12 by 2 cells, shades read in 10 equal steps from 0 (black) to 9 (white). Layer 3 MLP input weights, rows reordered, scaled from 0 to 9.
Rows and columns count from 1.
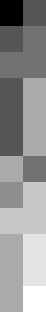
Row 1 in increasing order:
0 3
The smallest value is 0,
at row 1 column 1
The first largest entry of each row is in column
2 2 1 2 2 2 1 2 1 2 2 2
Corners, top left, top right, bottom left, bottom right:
0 3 6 9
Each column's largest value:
7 9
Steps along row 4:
up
